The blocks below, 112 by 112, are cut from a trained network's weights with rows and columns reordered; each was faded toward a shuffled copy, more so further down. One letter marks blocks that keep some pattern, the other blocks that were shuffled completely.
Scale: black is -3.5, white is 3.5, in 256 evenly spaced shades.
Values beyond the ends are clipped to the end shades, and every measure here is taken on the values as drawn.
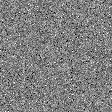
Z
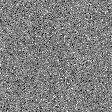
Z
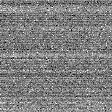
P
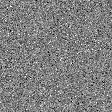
Z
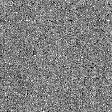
P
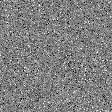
Z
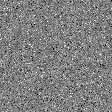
Z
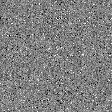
P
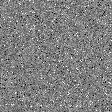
Z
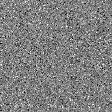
P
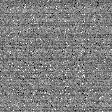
P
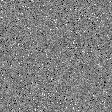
Z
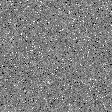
Z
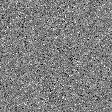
Z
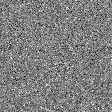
Z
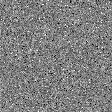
Z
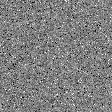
Z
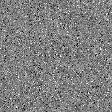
P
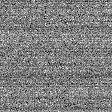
P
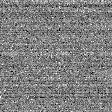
P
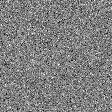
Z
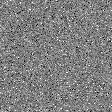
Z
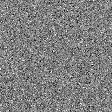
P
